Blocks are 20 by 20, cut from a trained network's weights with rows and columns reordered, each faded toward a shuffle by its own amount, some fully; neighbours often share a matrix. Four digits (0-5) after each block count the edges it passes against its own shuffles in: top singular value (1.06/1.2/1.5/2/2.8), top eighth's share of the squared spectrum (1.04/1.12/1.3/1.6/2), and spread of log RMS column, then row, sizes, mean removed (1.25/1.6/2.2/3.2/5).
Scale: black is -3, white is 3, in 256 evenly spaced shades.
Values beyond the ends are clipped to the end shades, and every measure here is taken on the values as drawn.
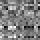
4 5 0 3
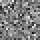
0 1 0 0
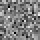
0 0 1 0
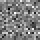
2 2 0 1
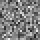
1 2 0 0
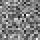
3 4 0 0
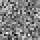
1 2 0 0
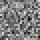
0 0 1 0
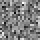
1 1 1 0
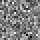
0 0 0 0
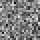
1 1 0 0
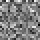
3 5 0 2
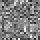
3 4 1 0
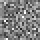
0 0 1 0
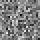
2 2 0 0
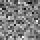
2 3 0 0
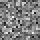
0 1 0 1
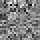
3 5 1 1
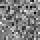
2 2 0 1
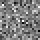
0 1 0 0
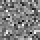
0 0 0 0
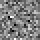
0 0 0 0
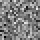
0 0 0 0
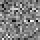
1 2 0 1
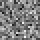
0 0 0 0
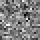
1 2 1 0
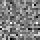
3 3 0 1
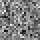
0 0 0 0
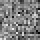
2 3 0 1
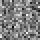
2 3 0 1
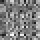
3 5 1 2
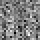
2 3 0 1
